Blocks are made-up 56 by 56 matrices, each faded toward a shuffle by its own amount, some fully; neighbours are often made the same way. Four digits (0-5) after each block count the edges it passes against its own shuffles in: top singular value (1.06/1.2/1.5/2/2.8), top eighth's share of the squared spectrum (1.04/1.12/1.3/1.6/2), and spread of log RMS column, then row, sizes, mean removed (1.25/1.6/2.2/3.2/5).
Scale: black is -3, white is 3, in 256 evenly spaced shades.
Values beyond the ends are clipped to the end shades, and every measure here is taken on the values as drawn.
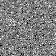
3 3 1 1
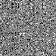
3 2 1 1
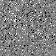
1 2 2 2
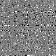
2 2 2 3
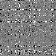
2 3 3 3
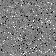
0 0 0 0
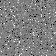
2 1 0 0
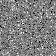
0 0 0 0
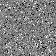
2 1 0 0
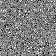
2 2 0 0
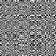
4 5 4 4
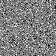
0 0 0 0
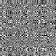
4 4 2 3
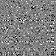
4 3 1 2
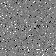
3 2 0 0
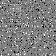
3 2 0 1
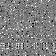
3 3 0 1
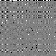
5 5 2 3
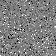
0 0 0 0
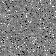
1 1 0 0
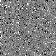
3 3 1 1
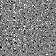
3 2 1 0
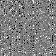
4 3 2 1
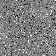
2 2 0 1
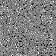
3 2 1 0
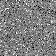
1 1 0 0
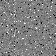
1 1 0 0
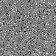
0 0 0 0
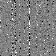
3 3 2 0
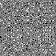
3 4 2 2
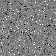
2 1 0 0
